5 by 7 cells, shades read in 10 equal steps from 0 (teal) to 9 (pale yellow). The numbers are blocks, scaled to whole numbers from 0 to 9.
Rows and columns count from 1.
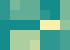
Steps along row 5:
up same up down same up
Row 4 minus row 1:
-1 2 3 3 1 1 -2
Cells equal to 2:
2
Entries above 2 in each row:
4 4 3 3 3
